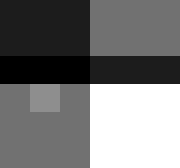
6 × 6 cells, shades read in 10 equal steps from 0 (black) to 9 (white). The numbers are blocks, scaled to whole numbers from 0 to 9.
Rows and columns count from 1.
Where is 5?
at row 4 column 2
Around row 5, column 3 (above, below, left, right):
4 4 4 9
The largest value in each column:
4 5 4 9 9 9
